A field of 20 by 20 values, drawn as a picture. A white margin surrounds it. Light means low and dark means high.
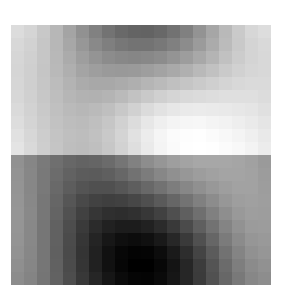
On average the colour sits 40% of the way up the scale. A horizontal seam about 50% of the way down splits the table, and the bottom part is higher. No lone cell stands out from its neighbours. The ninth with the highest average is the bottom middle. The centre is the roughest part.
